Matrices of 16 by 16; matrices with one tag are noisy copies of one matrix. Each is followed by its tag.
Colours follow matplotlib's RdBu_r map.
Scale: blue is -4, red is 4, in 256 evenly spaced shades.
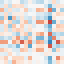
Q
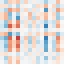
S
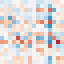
Q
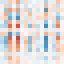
S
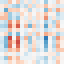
S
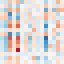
S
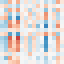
S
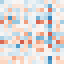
Q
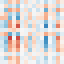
S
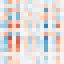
S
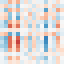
S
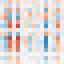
S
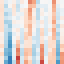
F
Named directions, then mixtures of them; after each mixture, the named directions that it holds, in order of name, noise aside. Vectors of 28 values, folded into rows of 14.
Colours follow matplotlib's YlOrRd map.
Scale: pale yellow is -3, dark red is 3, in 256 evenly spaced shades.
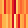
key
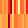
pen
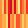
key, pen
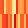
key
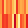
key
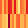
key, pen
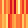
key, pen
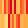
key, pen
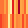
pen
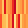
key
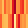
key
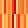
key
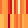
pen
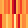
key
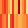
pen
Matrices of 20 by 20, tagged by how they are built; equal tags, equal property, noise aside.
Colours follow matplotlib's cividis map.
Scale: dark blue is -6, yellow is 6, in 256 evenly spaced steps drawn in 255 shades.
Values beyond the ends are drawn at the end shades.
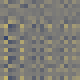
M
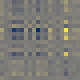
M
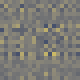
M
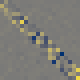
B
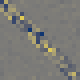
B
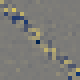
B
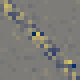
B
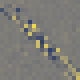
B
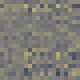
M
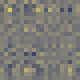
M
